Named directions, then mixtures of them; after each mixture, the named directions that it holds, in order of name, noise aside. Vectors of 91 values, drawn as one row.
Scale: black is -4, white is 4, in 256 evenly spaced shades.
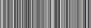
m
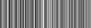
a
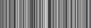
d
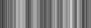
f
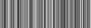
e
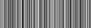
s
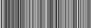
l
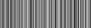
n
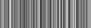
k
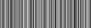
n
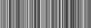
f, k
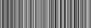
n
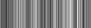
f, l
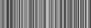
n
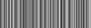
a, k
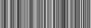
e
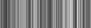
f, l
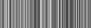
f, k, l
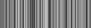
d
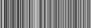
e, l, s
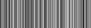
a, f, k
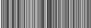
a, l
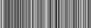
l, m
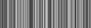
d, e, f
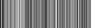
f, l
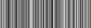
d, e, l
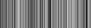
d, f, k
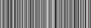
m, n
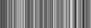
a, f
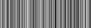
a, f, n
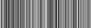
l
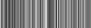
d, l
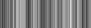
f
